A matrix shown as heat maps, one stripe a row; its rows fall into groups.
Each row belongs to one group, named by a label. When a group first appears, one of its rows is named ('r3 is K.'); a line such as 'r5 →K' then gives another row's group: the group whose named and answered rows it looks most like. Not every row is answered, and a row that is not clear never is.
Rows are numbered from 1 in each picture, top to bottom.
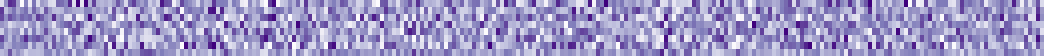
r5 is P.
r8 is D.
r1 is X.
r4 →D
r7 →X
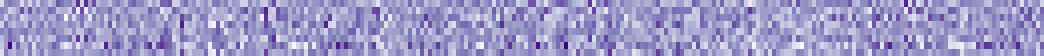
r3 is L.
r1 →X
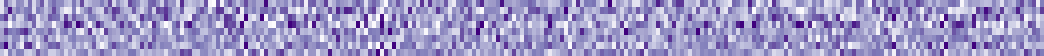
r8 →L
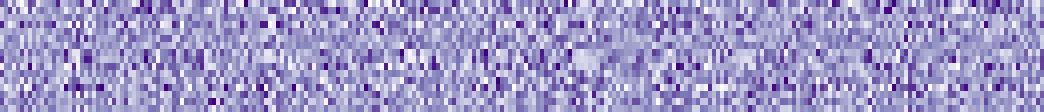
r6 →X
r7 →P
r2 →D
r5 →D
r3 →D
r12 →P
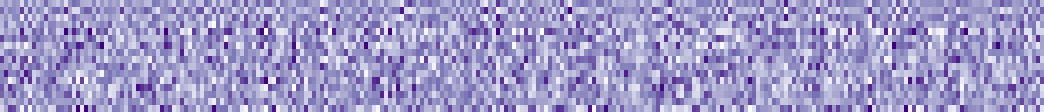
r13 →D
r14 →D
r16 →X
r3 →P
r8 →X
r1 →P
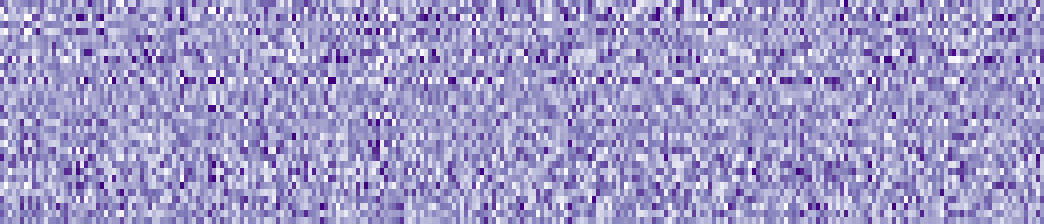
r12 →X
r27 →L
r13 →L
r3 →L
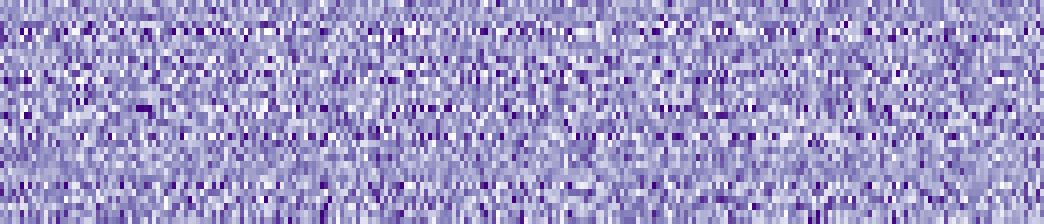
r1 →P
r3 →D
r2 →X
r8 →D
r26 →D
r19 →L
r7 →D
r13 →X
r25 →D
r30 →D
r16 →D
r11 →P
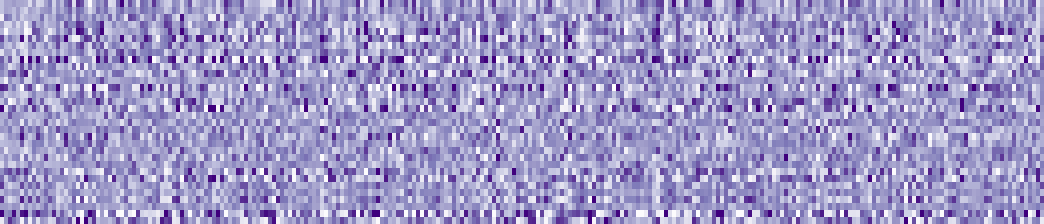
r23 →P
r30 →P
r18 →P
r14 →L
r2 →D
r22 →L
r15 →D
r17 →D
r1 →D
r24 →D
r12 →L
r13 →L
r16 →X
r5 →L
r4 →L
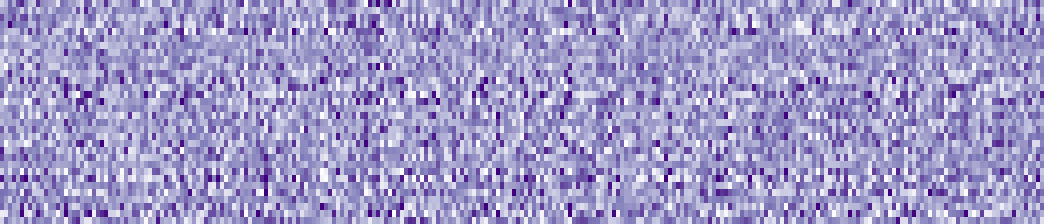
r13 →D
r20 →P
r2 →X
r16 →X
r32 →P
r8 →L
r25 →P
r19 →X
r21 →L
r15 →L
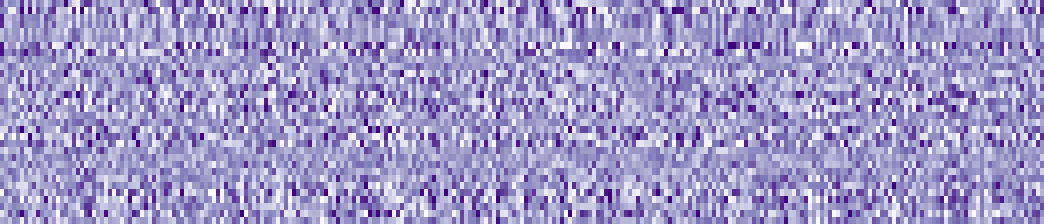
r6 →P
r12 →D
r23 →D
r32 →P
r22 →L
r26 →P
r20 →D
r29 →P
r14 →D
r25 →X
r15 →L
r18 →L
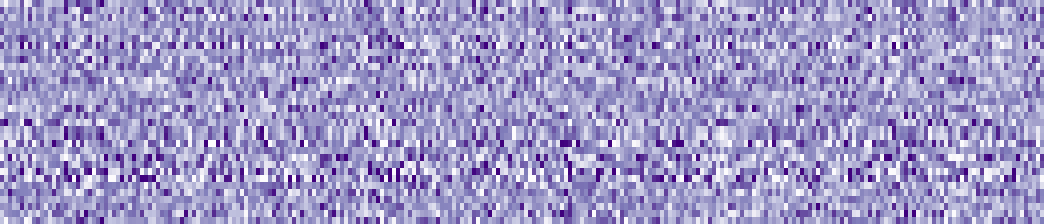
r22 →P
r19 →L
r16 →D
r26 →D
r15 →D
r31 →X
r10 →D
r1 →L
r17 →X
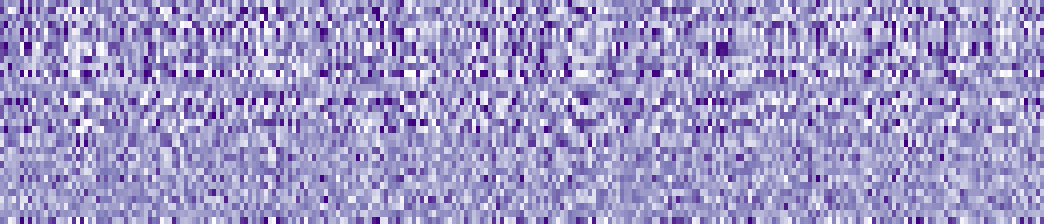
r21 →X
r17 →X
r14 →P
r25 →P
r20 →X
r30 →P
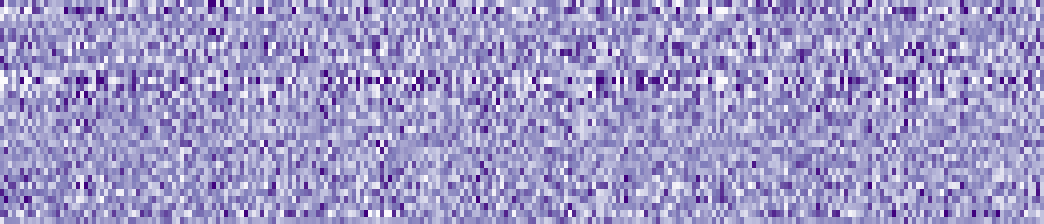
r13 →D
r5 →X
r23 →X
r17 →D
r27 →X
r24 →D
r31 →L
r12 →L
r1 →X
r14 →X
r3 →D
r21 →L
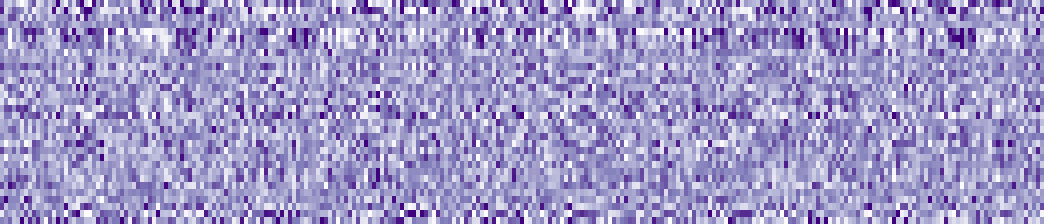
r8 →L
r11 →P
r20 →P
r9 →P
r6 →D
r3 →X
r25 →L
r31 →P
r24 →P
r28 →D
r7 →D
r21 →L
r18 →P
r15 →D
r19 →X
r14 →L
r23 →L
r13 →X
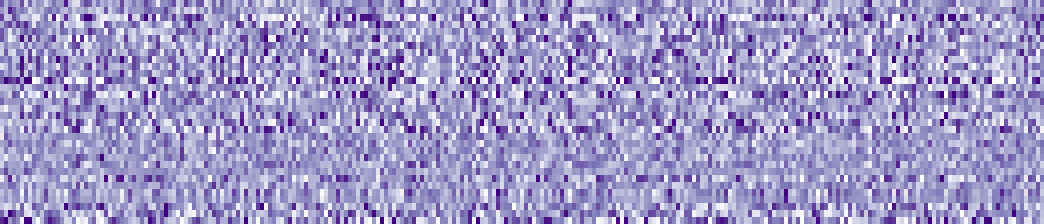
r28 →P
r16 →L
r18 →D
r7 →P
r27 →X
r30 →L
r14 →P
